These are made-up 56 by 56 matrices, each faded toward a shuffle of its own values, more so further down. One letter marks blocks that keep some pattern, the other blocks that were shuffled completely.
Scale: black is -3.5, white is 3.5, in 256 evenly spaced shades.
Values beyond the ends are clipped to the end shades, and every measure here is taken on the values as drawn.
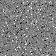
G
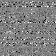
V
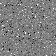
G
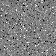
G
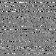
V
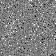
G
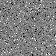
G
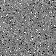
G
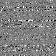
V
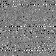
V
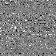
V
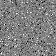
G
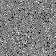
G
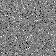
G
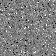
G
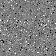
G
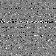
V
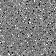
G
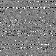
V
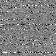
V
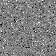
G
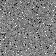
G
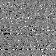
V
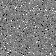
G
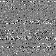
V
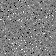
G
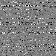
V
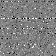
V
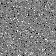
G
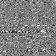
V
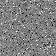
G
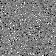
G
